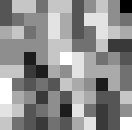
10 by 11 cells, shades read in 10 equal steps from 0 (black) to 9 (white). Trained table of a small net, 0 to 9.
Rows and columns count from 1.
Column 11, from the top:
0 4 6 2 3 4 4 7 5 9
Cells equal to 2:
7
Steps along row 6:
same down down up down up down same same down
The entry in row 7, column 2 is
4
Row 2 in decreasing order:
8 8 8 6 5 5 5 4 4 3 3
